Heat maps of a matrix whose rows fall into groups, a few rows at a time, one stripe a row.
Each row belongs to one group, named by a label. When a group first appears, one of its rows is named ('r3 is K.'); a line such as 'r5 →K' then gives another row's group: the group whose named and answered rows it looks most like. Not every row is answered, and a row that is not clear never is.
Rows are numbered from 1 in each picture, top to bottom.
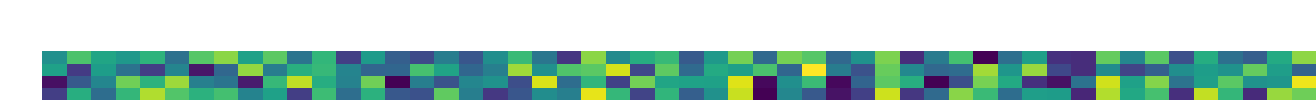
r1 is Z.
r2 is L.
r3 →Z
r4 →Z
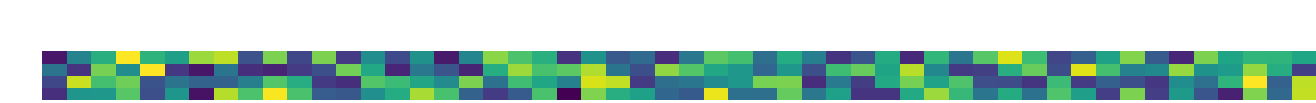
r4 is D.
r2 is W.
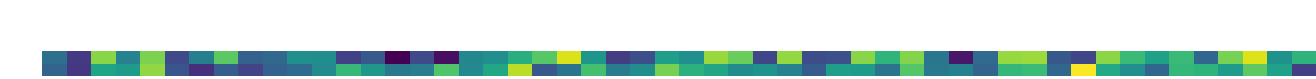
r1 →W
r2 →W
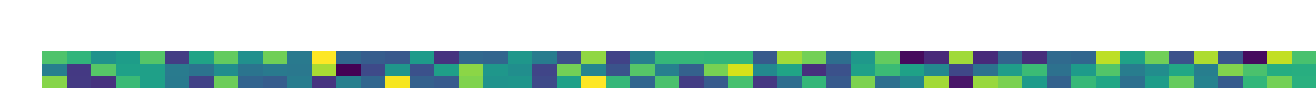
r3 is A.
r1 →Z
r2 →W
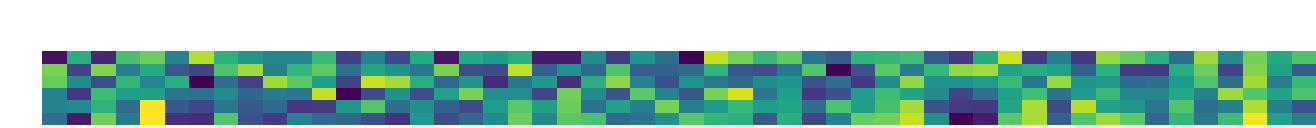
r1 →Z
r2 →L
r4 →W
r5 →W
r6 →W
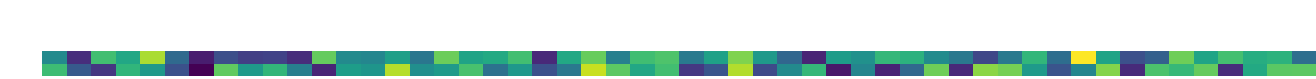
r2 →A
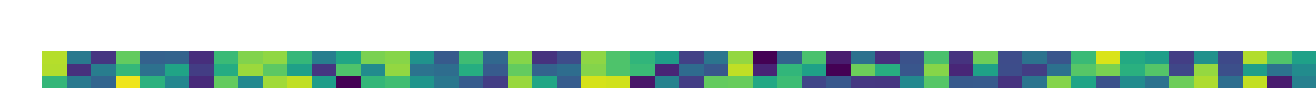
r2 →A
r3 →D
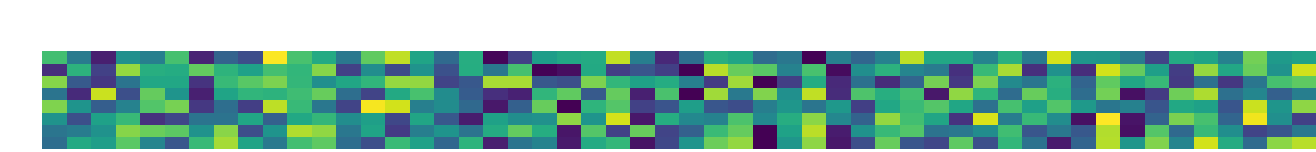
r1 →D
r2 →Z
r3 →A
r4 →L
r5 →D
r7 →Z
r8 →Z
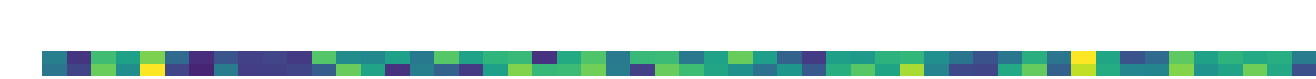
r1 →W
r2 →W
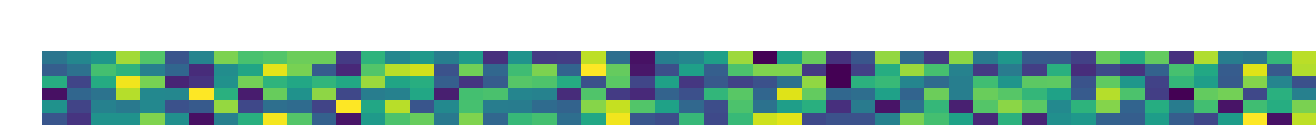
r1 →Z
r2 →D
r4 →Z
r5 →A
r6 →D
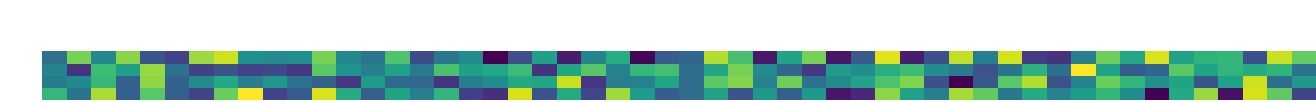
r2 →W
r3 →W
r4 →L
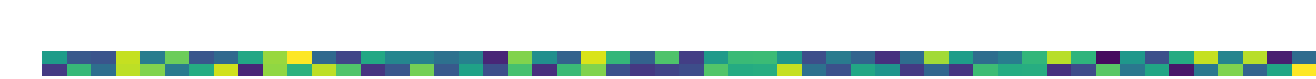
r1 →D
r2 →Z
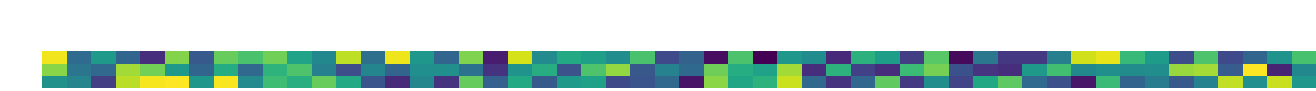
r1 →A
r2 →D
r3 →Z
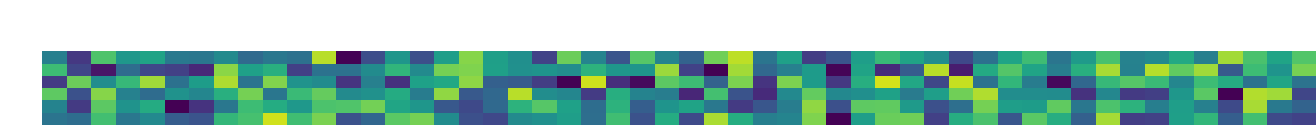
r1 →W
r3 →Z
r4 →L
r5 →L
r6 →L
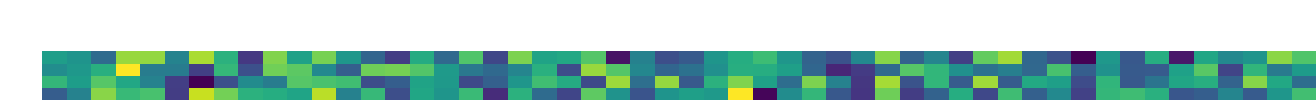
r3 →L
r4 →Z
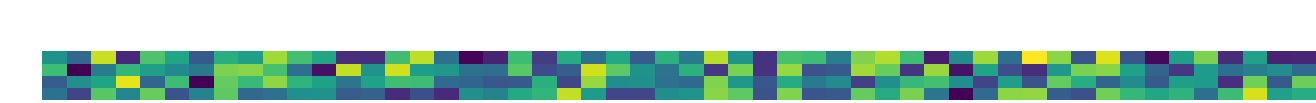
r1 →L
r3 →D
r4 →W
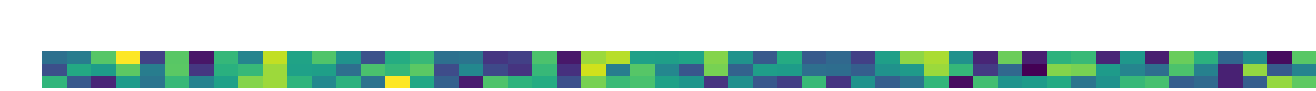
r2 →D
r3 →A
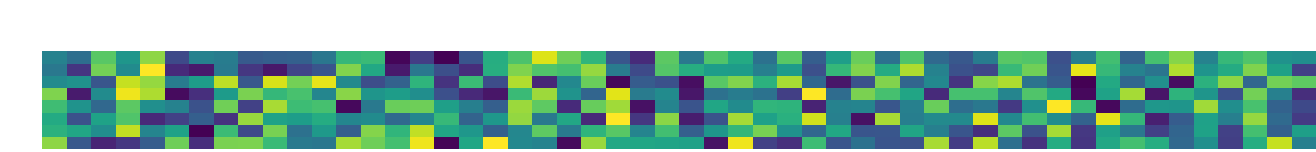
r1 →W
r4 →L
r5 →D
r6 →L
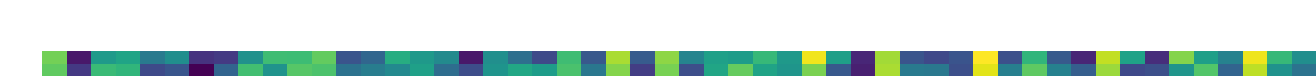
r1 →L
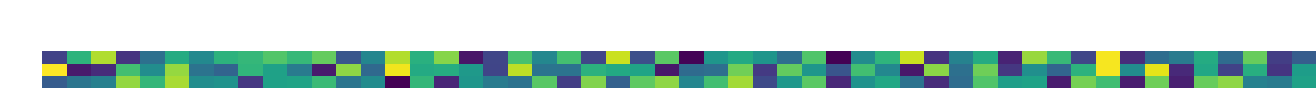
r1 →L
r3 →Z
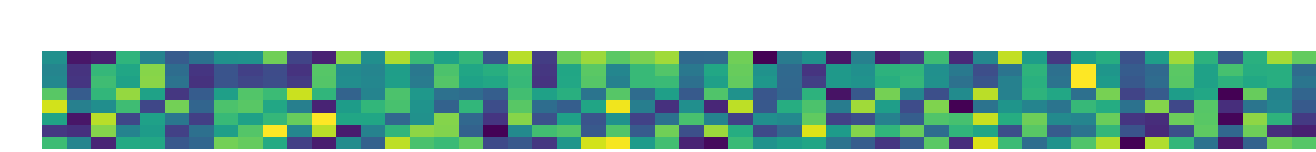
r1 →A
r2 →W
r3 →W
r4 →L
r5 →A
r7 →L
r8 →A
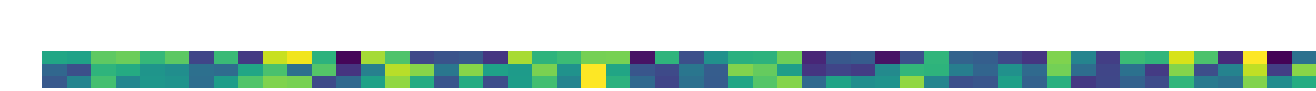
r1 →D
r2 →D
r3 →D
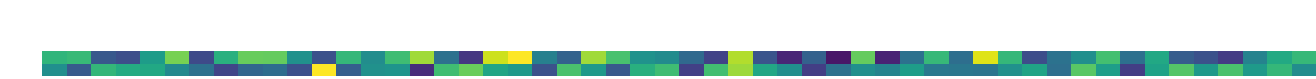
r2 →W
